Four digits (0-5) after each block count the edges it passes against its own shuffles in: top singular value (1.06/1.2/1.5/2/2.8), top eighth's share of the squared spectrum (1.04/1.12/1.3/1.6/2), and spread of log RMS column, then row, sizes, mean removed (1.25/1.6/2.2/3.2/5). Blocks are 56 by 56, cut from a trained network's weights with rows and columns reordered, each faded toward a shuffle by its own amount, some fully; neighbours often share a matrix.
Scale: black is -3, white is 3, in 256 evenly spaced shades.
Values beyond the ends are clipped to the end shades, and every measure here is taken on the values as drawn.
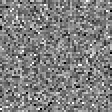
1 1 0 0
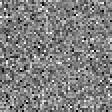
2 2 1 0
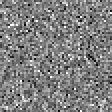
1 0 0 1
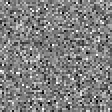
0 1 0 0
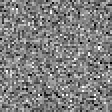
0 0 0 0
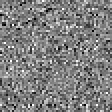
3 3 0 2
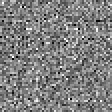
3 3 0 2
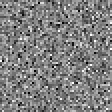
0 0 0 0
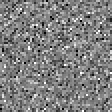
0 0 0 0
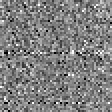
3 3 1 2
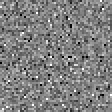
1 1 0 0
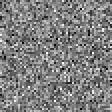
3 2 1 0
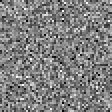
1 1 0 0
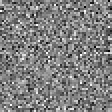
3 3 0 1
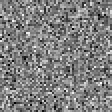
0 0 0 0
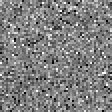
0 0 0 0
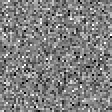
1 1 0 0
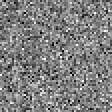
1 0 0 0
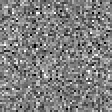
3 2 1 1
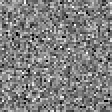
1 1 0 0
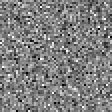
1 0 0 0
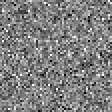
2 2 0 1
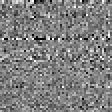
3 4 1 3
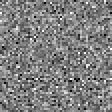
2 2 0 1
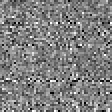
3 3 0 3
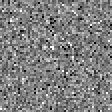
1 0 0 0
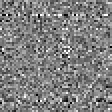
3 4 1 3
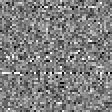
3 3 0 2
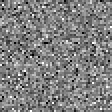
2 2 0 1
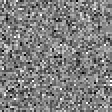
1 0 0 0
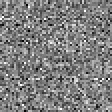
2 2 1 2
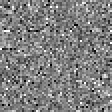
2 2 0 1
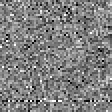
2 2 0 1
